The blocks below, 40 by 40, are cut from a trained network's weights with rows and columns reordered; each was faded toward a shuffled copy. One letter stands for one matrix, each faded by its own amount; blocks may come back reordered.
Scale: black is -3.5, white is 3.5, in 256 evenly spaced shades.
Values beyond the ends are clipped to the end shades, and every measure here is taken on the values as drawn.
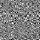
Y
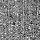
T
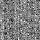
T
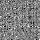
T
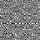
Y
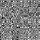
Y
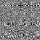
Y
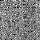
T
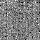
T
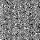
T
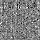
T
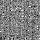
T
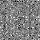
T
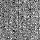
T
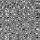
Y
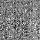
T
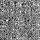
T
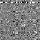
Y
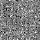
T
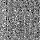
T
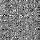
T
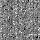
T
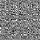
Y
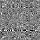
Y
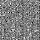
T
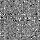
T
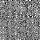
T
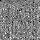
T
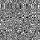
Y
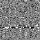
Y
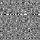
Y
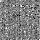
T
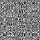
Y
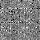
T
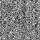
T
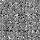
T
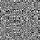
Y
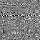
Y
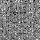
T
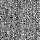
T
